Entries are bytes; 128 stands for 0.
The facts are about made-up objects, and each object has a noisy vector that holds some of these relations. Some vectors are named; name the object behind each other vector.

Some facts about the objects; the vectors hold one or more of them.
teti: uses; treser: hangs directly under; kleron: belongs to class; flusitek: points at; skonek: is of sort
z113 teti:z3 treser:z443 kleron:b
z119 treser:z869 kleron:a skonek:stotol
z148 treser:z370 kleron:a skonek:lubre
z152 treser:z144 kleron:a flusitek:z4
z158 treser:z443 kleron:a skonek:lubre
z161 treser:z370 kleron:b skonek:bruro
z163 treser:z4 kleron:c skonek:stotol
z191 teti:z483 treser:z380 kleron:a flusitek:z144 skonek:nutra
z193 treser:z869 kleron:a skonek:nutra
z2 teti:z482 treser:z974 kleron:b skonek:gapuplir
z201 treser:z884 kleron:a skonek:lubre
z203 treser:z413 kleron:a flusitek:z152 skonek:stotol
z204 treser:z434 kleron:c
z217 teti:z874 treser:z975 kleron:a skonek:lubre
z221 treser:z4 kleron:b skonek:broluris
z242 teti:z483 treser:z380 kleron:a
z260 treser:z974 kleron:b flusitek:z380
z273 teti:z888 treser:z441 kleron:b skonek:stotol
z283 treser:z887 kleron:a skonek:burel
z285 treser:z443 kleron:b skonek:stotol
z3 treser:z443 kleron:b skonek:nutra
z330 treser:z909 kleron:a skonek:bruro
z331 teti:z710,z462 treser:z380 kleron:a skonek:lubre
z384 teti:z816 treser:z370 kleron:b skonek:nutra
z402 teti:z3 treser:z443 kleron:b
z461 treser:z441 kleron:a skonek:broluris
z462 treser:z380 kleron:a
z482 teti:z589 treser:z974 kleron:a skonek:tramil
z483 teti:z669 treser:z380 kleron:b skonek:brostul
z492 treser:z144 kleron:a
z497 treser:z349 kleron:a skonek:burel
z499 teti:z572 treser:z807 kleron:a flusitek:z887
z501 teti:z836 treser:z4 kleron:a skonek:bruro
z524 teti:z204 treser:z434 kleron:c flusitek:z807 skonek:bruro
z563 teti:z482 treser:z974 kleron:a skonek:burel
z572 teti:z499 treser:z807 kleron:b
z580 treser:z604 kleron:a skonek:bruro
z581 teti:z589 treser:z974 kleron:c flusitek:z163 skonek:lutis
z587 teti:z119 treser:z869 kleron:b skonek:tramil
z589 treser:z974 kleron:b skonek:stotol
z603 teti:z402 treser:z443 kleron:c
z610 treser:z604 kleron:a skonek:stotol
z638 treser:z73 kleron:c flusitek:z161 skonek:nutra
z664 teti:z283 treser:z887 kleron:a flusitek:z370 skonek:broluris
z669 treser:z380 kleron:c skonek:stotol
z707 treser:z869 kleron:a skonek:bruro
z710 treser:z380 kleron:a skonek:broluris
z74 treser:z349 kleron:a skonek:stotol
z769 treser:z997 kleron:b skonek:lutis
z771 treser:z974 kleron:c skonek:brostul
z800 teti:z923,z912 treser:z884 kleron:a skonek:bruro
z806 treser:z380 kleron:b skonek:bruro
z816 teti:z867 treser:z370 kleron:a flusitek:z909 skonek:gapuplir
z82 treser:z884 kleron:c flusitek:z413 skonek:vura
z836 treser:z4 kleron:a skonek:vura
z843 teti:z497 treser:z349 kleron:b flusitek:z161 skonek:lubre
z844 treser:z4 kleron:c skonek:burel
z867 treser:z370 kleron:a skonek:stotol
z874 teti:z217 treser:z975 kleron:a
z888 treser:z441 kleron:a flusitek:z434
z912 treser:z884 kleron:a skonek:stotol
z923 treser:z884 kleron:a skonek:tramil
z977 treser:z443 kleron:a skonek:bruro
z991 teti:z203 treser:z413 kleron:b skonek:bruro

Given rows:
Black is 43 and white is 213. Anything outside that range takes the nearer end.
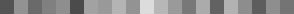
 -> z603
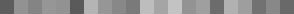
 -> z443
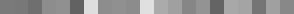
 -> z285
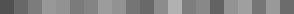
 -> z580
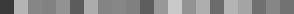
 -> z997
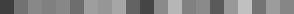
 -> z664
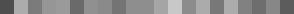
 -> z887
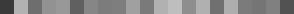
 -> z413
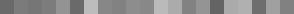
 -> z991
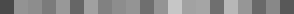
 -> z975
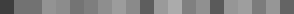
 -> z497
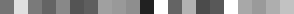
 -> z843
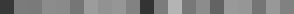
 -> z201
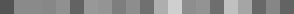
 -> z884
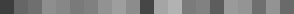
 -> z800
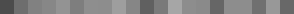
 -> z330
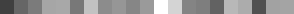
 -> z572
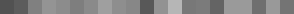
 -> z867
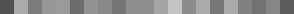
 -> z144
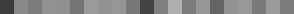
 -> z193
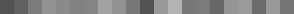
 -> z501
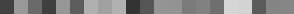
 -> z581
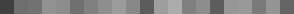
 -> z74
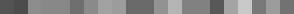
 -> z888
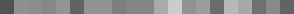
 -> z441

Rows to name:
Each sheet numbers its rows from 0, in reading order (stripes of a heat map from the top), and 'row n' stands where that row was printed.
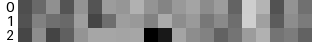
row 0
z524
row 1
z771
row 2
z482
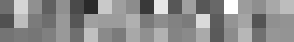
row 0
z638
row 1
z669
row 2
z806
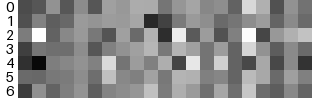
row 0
z82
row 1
z563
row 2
z161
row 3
z844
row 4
z152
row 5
z221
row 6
z163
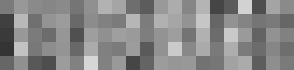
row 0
z191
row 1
z380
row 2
z204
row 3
z370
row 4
z2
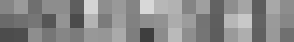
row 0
z402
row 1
z260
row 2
z816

